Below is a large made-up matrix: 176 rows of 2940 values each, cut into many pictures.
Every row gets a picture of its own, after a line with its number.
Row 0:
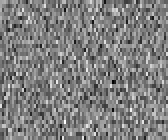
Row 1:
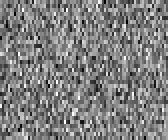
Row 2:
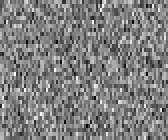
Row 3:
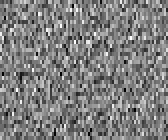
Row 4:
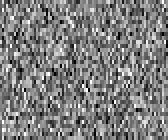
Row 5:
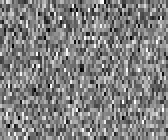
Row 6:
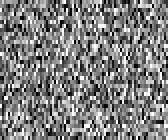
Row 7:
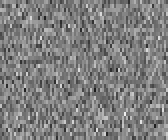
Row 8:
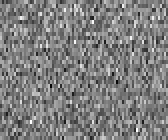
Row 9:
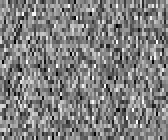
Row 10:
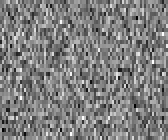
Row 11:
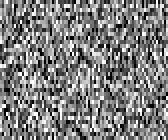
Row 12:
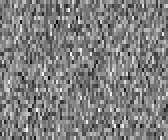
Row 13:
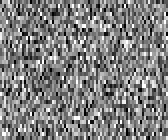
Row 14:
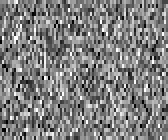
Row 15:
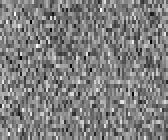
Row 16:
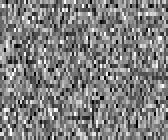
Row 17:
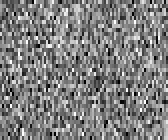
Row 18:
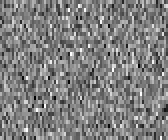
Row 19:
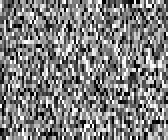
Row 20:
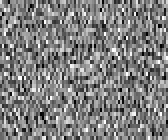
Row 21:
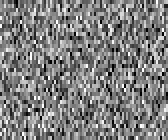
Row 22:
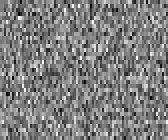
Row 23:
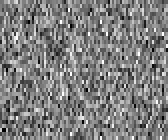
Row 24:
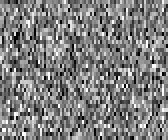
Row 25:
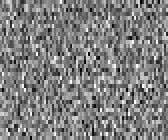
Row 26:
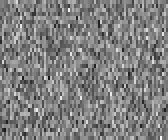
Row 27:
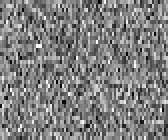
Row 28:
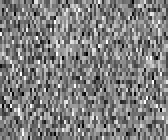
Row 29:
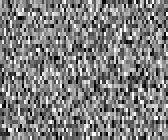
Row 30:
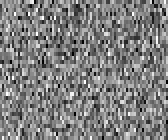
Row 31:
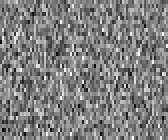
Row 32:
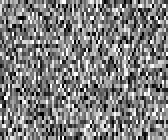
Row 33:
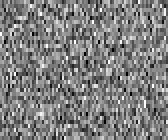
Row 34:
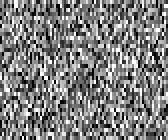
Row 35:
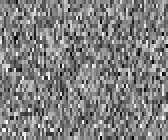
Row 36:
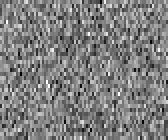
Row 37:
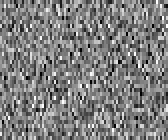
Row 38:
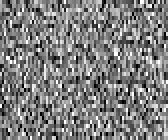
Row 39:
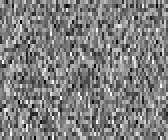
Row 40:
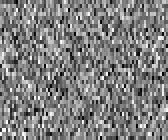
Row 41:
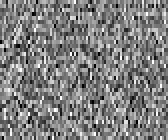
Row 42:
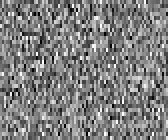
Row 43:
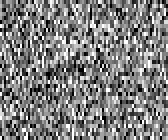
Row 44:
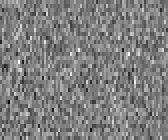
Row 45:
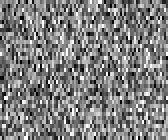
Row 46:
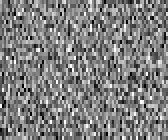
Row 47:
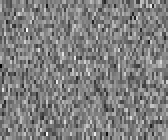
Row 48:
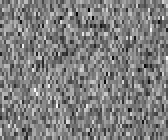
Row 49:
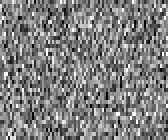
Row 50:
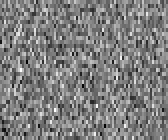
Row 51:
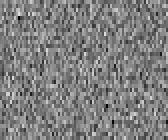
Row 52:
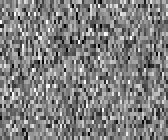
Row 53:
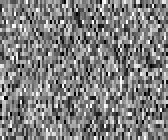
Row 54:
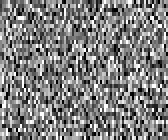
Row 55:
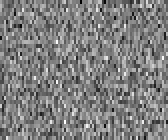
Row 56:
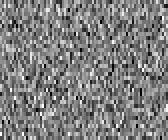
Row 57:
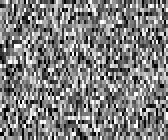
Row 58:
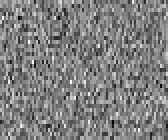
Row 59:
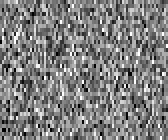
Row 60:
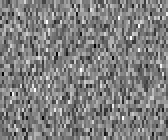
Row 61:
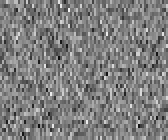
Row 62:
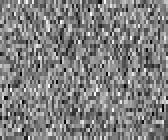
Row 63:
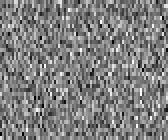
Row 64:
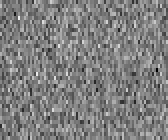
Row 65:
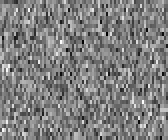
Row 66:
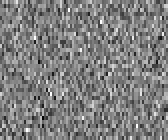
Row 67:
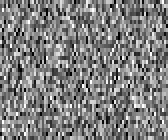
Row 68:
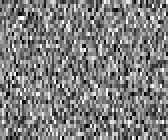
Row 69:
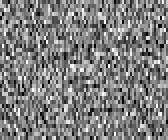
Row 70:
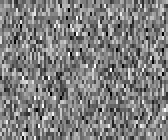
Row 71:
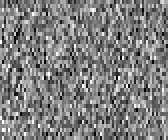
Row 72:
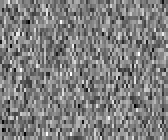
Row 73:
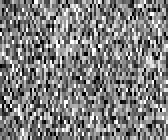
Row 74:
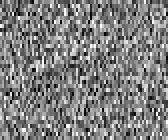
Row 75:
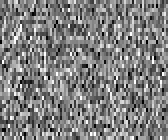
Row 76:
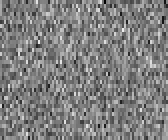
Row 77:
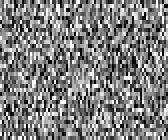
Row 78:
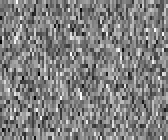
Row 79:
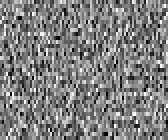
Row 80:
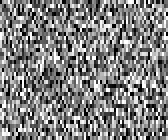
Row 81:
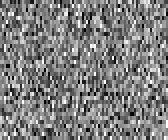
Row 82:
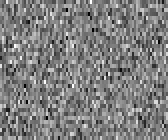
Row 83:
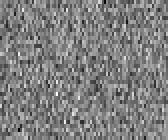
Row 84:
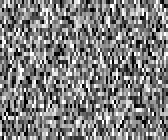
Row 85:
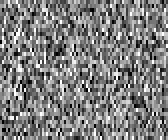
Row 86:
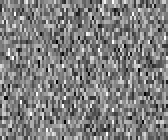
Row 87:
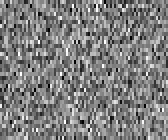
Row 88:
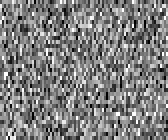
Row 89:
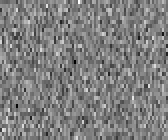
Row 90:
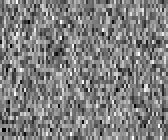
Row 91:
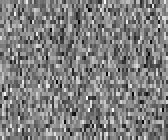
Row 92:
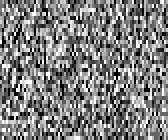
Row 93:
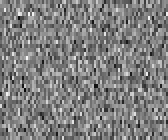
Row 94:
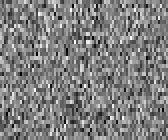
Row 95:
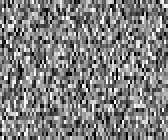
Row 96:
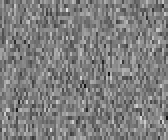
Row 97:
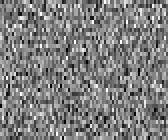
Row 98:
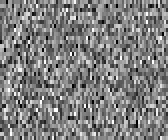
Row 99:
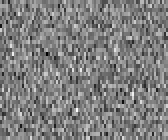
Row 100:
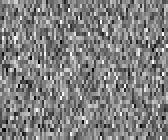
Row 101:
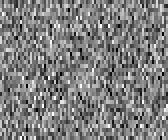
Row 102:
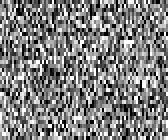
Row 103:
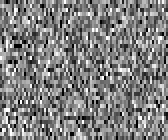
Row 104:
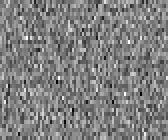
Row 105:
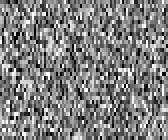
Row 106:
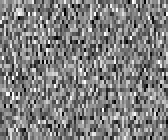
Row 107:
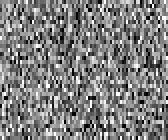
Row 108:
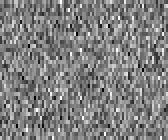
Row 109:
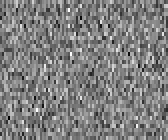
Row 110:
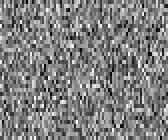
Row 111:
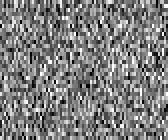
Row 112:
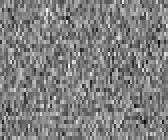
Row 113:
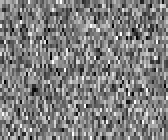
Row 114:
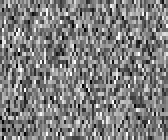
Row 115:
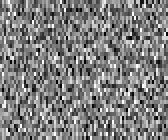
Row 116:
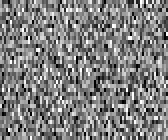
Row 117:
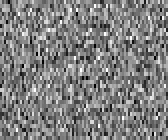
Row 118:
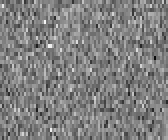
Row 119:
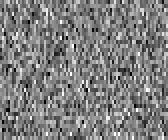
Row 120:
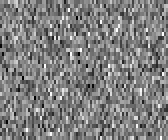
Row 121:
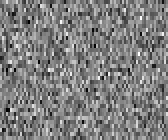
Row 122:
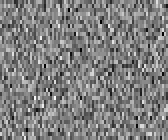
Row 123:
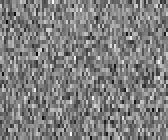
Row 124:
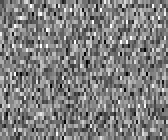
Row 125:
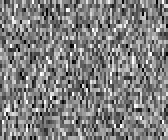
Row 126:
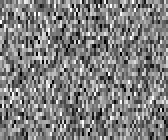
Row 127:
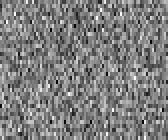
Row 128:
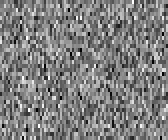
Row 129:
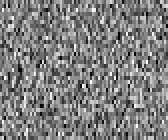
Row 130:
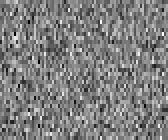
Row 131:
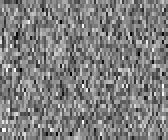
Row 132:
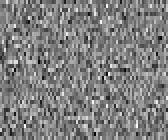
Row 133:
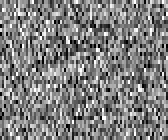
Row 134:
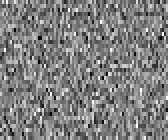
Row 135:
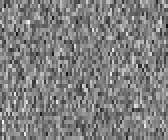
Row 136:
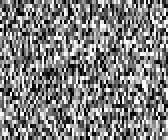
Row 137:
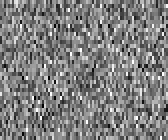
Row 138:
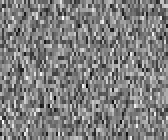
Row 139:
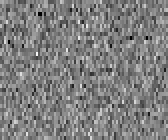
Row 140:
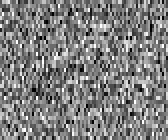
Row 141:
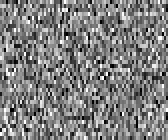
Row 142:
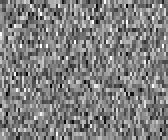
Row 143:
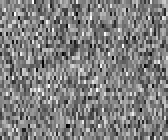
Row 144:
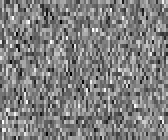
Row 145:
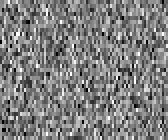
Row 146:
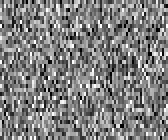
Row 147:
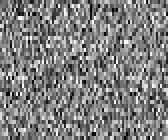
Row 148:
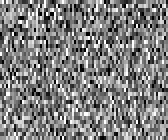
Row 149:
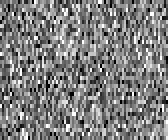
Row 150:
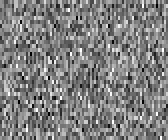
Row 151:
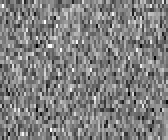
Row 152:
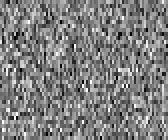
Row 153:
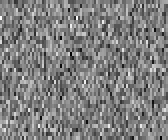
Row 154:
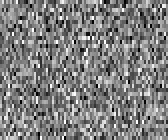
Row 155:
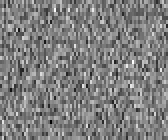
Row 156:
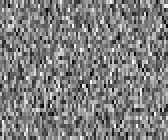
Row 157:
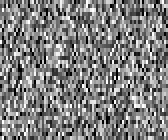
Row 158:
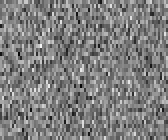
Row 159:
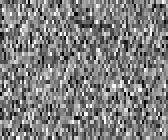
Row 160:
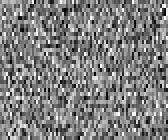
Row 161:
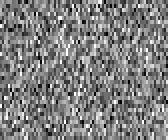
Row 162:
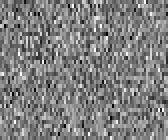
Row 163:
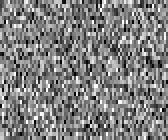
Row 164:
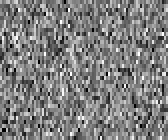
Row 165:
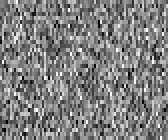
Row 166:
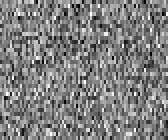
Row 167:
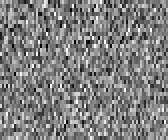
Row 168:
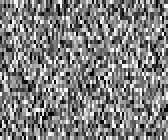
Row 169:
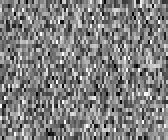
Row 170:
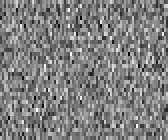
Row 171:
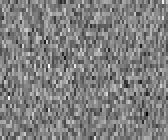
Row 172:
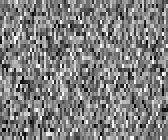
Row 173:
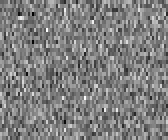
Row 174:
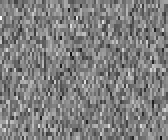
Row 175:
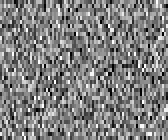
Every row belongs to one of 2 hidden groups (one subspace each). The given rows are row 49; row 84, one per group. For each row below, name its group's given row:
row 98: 84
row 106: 49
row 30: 49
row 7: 49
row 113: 49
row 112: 84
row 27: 49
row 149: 49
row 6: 49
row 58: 49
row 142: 49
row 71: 84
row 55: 49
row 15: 49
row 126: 49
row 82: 84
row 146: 84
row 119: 84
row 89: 84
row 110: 84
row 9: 84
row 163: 49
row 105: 84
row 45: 49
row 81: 49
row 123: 49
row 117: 49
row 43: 49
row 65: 84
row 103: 84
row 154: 49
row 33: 49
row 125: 84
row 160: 49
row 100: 84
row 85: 84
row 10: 84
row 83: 49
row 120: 84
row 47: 49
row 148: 49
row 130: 84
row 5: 49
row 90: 84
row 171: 49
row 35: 84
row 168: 84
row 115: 49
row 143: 49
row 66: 84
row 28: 49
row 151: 49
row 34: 84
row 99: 49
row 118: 49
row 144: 84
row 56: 84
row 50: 84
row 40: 84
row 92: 84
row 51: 49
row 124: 49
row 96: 84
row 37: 84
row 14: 84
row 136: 49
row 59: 84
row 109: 84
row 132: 84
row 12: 84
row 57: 84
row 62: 49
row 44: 84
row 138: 84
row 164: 84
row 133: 49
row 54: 49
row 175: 84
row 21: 84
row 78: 84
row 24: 84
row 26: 84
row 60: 49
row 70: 84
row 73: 49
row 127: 49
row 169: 49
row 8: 49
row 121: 84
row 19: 49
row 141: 84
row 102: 49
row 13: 49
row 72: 84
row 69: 49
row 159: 49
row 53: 49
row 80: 49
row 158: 49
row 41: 84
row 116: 49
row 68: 49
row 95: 84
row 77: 84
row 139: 49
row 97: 49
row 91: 49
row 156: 84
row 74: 49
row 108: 84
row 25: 49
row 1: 49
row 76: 49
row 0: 49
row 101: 84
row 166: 49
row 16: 84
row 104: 49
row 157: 84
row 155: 84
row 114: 84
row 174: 84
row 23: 84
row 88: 49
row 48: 49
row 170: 84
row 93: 49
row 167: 49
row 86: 49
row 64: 49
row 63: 84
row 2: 49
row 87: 49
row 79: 49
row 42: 49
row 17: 49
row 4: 84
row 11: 84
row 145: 84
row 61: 84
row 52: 49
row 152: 84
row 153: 84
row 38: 49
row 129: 84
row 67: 84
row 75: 84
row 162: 49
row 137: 84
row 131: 84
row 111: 84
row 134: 84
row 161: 49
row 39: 84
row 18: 84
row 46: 49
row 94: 49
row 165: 84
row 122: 84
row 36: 49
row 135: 84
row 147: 49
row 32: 49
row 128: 84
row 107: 49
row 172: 84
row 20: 49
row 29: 49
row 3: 49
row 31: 84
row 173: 49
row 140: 49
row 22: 49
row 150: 84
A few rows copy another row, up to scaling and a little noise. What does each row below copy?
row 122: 175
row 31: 59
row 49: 88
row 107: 91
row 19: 55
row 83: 1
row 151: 118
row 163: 2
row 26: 165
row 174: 153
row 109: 170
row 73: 28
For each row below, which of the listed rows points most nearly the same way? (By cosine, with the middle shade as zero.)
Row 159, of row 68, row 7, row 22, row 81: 7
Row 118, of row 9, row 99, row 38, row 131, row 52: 38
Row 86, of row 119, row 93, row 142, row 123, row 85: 142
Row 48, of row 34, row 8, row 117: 117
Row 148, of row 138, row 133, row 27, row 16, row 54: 133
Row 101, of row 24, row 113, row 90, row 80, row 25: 24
